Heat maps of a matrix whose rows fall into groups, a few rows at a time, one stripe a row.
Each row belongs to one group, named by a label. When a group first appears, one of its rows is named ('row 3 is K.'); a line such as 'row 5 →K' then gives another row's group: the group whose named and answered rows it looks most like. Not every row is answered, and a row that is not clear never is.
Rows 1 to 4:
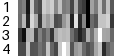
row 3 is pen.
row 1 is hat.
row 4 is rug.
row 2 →hat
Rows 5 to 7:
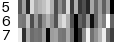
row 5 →hat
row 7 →pen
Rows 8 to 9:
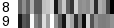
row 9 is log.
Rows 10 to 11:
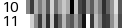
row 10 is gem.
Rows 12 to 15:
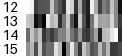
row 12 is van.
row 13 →van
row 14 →pen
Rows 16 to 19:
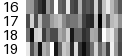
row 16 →van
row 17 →log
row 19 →gem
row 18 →pen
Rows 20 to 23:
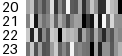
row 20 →van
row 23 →log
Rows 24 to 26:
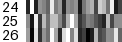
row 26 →gem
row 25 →rug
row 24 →hat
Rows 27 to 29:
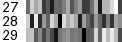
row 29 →pen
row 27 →pen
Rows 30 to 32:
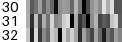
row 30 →pen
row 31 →gem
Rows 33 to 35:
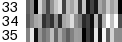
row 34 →pen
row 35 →log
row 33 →hat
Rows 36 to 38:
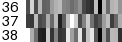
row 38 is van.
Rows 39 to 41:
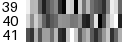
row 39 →van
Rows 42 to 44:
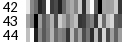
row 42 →van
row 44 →log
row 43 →hat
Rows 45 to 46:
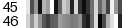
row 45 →gem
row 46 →pen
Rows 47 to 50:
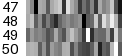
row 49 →rug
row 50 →gem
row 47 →hat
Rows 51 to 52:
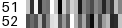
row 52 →log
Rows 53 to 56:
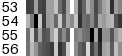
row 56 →rug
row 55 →log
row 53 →rug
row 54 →hat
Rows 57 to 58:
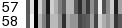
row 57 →hat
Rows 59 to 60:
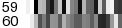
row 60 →gem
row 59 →hat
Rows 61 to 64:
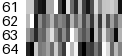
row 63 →log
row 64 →rug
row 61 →van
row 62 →log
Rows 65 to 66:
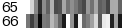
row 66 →van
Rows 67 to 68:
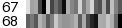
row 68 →hat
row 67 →van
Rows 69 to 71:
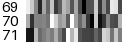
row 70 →log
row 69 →gem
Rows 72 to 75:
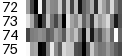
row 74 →rug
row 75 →van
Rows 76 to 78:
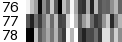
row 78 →rug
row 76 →gem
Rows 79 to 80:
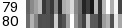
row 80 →rug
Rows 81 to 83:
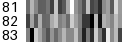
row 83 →pen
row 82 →log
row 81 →rug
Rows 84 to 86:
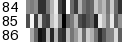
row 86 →van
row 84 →van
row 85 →hat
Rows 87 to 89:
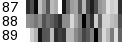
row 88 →pen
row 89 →van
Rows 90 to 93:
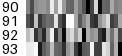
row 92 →van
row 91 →rug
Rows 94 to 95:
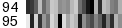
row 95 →gem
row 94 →log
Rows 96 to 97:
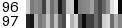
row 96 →van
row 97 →rug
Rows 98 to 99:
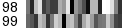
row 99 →hat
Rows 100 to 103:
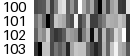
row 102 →pen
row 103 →pen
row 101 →van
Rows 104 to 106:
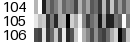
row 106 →rug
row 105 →gem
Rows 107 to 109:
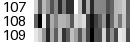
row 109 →gem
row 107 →van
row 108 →rug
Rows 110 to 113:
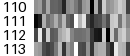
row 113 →van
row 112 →log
